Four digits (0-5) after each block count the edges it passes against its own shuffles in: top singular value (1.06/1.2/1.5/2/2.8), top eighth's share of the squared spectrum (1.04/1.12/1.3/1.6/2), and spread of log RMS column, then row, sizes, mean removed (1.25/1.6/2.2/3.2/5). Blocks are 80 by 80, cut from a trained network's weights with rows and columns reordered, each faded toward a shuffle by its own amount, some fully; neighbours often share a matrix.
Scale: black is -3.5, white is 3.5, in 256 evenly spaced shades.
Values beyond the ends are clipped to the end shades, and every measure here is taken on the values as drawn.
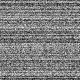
5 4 1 3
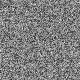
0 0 0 0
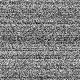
4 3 0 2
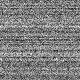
4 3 0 2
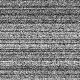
5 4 0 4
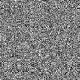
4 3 1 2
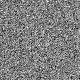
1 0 0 0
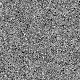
0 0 0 0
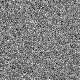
2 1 0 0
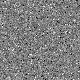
0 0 0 0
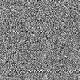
4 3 0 2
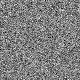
0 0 0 0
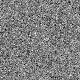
0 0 0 0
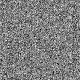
1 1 0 0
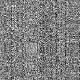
3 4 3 1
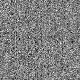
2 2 1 0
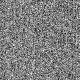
1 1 0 0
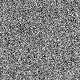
1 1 0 0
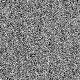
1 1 0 0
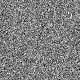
1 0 0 0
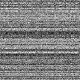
5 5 2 4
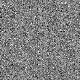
2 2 1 0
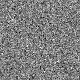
0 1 0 0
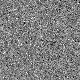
0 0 0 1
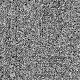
1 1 0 0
